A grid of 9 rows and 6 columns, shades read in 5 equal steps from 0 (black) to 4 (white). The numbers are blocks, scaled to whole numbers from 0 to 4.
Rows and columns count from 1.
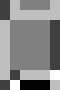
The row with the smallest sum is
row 9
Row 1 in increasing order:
1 2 2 2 3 3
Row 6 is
3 2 2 2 2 1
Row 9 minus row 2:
0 1 -3 -3 -3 0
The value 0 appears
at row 9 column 3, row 9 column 4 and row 9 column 5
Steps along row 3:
down same same same down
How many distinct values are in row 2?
2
